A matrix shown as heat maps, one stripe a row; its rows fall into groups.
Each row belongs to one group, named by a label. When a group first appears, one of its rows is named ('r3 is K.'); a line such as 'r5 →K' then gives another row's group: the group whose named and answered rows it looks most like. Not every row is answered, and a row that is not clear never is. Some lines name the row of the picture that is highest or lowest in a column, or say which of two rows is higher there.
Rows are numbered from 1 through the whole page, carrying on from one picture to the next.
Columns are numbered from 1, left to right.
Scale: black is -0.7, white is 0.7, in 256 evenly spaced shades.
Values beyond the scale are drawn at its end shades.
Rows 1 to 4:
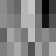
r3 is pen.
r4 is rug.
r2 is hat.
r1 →hat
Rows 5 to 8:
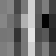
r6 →hat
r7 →hat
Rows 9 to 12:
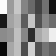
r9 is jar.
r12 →pen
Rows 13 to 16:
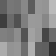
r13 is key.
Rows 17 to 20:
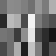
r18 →pen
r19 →hat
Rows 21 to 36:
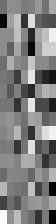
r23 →rug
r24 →rug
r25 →pen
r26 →hat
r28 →hat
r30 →rug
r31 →hat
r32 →hat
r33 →key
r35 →key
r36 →jar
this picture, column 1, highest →36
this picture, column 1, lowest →22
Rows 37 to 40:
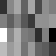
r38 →rug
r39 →jar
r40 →jar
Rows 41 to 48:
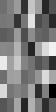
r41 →pen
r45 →jar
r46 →rug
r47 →jar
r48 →pen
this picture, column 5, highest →42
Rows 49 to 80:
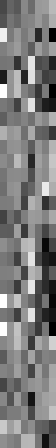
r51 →jar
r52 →rug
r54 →pen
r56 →hat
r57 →key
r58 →jar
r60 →rug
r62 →rug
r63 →pen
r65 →pen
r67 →hat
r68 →pen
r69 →hat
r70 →jar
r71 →hat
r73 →rug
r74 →pen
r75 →rug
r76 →key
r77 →rug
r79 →jar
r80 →hat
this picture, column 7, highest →62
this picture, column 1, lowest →54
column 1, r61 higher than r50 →Yes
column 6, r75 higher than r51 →Yes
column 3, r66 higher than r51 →No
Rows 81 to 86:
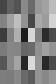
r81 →key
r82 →rug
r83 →pen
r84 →rug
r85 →pen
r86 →rug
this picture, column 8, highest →82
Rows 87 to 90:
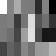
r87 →jar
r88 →hat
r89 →hat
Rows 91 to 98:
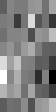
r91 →key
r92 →hat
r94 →hat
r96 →jar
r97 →jar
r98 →key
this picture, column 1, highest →96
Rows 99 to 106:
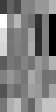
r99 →key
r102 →jar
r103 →key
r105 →key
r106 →rug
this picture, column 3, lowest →99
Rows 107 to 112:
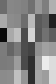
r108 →jar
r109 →pen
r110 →rug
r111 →rug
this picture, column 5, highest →109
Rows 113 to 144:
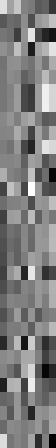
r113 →jar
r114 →key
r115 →hat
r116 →rug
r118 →rug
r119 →rug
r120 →rug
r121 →hat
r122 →rug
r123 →rug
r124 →pen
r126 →pen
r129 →key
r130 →key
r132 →pen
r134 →key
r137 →pen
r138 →hat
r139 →hat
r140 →pen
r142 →rug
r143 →key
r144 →jar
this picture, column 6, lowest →144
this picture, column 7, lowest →139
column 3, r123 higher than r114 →Yes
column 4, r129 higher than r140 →Yes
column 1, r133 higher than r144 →No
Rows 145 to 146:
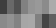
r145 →key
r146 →hat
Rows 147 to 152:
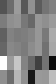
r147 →pen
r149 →key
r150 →key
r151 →jar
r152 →rug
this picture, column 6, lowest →151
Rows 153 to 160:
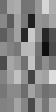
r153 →rug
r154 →rug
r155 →pen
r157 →pen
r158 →rug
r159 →pen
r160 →rug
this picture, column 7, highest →153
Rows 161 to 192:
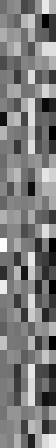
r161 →rug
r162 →hat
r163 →jar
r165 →key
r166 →hat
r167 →rug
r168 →hat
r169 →pen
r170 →jar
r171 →hat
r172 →key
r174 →rug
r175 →key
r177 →rug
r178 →jar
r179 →hat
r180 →pen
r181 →jar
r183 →pen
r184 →key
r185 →jar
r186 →rug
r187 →hat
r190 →key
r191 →pen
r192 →rug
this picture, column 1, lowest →169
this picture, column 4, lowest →180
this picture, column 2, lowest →174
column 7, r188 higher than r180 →Yes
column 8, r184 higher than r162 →Yes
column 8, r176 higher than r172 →No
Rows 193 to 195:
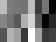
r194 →hat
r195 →pen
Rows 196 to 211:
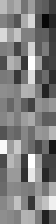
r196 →jar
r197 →hat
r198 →jar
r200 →pen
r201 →hat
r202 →hat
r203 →rug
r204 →hat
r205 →key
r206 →jar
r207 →pen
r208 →pen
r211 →hat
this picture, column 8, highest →210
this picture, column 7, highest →210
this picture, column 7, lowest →197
